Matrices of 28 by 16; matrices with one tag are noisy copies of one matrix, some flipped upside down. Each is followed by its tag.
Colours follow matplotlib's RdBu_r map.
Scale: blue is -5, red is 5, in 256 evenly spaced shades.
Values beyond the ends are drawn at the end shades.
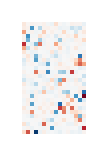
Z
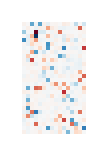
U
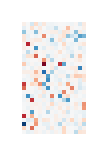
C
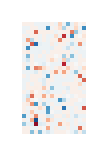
U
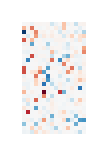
C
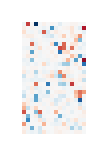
Z
